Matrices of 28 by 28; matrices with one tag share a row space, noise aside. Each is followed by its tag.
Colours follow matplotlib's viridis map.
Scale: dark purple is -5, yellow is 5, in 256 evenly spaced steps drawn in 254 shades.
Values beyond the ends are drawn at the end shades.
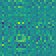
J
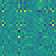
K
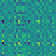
J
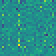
K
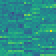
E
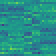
E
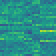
E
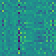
K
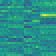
E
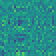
J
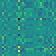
K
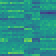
E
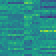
E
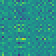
J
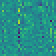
K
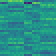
E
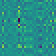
K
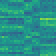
E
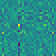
K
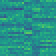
E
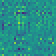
J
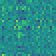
J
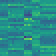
E
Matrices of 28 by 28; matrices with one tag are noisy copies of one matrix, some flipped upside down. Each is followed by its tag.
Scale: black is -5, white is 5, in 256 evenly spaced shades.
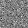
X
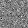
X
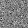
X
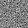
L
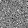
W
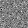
X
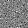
L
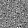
L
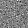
L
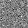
X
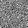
W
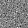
L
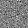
L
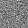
L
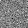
W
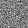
L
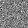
X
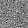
L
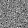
L
